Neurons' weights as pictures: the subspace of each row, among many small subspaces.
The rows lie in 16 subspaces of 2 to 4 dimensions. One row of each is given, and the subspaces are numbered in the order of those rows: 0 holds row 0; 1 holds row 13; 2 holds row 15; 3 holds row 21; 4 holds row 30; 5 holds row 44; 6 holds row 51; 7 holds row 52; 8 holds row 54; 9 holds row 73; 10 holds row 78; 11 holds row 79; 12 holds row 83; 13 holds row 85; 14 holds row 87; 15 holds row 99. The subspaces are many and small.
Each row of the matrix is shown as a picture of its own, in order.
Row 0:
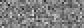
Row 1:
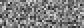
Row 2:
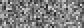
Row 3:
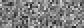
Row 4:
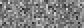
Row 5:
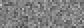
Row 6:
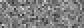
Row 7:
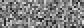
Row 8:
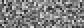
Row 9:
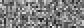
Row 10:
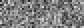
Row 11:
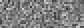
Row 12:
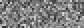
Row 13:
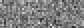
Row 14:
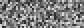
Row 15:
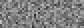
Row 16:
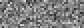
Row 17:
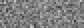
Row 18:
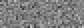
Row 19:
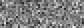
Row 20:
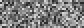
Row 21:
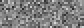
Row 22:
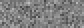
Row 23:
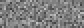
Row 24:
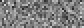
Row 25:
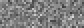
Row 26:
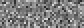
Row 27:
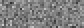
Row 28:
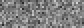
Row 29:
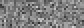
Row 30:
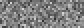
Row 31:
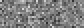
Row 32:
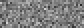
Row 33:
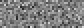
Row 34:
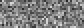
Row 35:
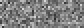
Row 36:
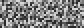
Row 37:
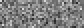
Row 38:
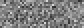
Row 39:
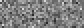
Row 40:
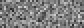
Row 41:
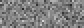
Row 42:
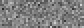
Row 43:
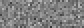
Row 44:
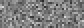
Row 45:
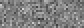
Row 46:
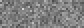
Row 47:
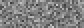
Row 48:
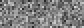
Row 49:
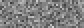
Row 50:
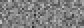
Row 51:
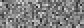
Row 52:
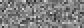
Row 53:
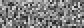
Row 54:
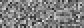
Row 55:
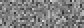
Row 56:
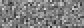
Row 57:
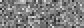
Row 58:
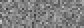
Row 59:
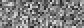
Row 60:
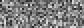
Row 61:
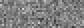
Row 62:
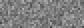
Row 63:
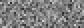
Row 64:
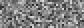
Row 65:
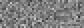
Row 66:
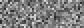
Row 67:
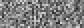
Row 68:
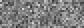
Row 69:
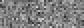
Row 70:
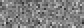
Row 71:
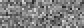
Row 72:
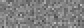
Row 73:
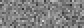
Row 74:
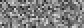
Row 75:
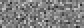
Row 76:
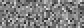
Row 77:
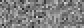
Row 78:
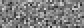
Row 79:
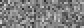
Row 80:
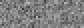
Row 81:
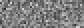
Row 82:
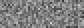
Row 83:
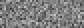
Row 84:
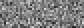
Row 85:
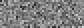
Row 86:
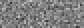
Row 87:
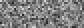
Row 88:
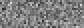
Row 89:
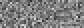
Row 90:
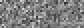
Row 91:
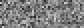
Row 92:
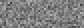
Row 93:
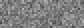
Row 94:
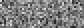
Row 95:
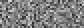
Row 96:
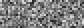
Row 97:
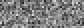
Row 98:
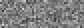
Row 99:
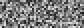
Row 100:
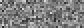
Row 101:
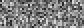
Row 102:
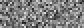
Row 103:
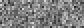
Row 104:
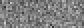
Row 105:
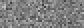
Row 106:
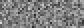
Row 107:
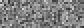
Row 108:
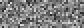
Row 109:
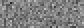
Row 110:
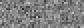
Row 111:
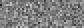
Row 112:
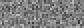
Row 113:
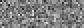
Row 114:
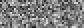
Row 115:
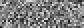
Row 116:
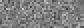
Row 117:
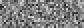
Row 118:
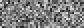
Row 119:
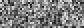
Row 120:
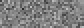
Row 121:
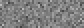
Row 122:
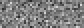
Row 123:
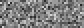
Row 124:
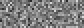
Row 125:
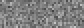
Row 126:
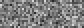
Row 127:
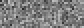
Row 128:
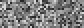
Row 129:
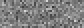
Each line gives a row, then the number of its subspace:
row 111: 9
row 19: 6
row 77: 12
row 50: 2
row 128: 5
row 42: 3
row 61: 1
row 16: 7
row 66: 8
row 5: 9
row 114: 14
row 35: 15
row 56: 10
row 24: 13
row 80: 12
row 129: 13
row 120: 3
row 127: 10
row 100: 7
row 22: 12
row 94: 0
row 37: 0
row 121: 9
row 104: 1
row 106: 2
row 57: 5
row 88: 3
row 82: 2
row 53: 11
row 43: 8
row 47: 5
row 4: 1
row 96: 2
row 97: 6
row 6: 14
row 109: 7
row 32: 6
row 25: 2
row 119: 11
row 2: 1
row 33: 13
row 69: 5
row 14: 11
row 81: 3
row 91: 15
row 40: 12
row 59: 4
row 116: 3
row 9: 1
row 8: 13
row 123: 15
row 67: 6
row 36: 15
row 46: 4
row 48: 11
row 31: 5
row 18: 13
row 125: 14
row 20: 4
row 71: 2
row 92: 15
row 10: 11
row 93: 8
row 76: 13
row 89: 8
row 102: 2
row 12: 4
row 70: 6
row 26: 13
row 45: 1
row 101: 0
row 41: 9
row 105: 5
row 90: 12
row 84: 6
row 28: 6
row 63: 9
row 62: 8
